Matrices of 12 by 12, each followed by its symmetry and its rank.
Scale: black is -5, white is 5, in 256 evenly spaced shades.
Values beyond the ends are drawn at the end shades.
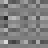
neither, rank one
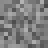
neither, full rank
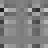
neither, rank one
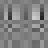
neither, rank one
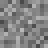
symmetric, full rank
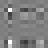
neither, rank one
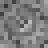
symmetric, full rank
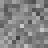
neither, full rank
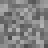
neither, full rank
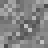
symmetric, full rank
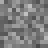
neither, full rank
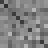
symmetric, full rank
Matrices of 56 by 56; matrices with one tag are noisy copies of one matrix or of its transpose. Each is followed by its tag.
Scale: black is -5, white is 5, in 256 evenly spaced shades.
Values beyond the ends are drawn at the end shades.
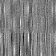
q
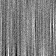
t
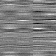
q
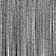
t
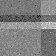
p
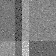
p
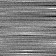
t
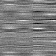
q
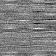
q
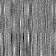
q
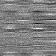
q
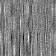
q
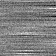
t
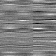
q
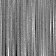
t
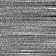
t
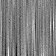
t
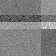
p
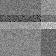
p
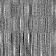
q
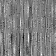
q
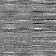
q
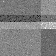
p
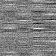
q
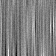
t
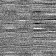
q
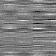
q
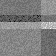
p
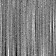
t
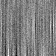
t
